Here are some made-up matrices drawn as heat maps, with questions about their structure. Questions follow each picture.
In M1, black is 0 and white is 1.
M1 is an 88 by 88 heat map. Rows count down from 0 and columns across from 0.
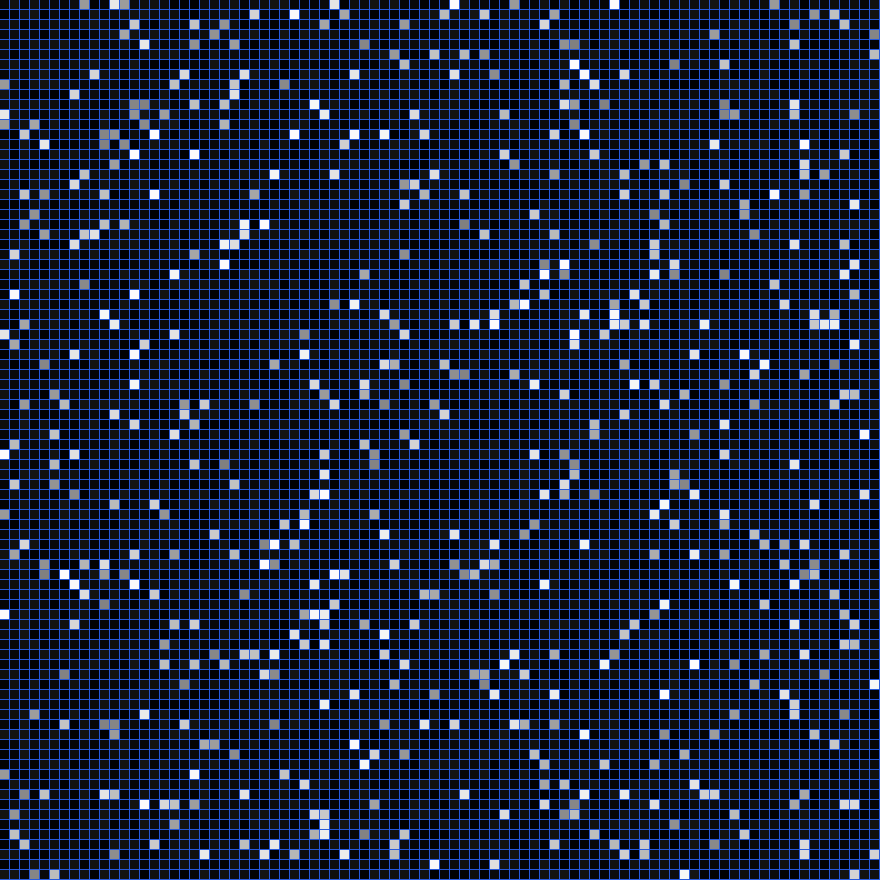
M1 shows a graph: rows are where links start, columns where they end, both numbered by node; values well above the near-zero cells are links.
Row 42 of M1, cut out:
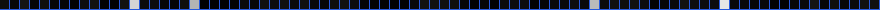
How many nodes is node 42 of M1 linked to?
4
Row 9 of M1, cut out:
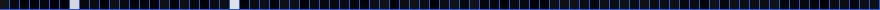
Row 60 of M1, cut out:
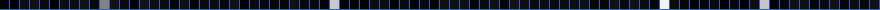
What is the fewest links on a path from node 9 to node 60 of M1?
5
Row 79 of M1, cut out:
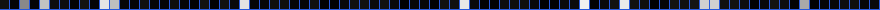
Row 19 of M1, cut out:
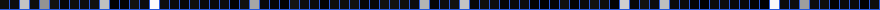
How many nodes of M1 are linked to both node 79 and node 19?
6
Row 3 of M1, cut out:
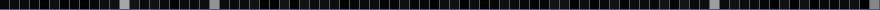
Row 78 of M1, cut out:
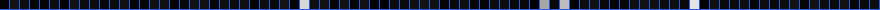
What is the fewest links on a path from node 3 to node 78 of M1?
5
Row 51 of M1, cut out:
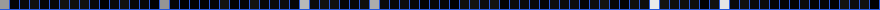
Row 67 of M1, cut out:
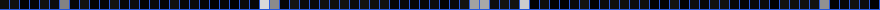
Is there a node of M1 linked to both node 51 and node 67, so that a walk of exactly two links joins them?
no
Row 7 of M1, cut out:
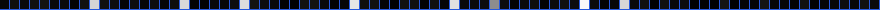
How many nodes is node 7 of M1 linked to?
8
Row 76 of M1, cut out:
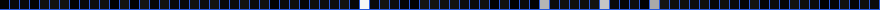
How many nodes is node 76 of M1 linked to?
4
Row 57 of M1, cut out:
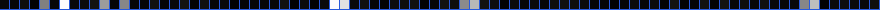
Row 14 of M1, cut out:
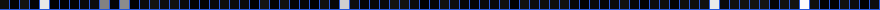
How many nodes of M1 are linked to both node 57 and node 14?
5
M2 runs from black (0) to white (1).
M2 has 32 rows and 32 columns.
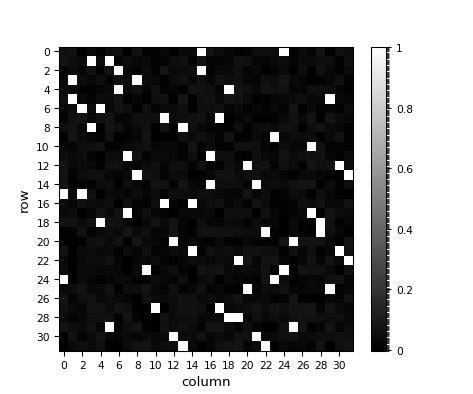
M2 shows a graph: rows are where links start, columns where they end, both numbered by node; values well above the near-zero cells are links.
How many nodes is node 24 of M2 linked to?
2
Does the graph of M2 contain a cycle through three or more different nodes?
no
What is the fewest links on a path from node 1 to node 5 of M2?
1
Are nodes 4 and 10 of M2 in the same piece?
yes
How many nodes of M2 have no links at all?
1
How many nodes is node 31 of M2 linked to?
2
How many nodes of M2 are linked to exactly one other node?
2
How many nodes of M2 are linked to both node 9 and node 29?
0
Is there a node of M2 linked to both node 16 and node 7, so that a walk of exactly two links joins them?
yes
